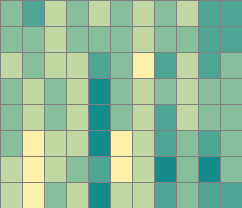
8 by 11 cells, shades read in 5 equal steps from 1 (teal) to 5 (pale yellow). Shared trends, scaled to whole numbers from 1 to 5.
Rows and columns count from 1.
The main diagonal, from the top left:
3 3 4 4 1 5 4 2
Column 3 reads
4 4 4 3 3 4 4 3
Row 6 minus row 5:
0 1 1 0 0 2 0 0 -1 -1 0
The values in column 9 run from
3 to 4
